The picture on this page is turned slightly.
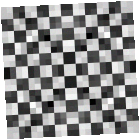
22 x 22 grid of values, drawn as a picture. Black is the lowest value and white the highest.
Grain: checkered. Seam: none. Mirror symmetry: left to right and top to bottom. Histogram: two levels. Odd rows or columns: none. Slope: none.
